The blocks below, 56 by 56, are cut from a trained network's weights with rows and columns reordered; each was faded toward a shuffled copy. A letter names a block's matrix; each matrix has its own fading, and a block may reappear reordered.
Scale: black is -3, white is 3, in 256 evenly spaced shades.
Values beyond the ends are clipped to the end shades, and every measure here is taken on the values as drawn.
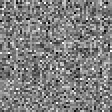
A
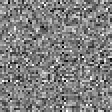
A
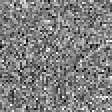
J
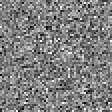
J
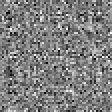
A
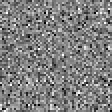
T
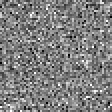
J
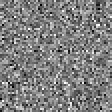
A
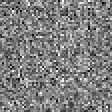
A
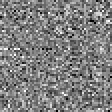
A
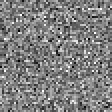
J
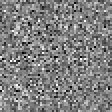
T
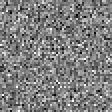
J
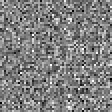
A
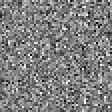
J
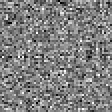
A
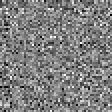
A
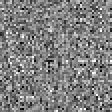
T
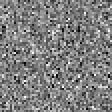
T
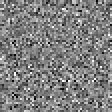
A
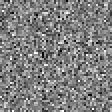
J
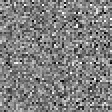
T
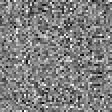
T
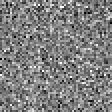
J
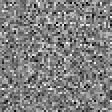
T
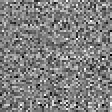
A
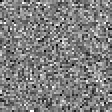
J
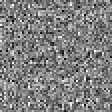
A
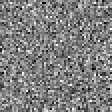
J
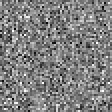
T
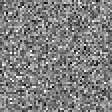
J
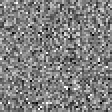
A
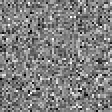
T
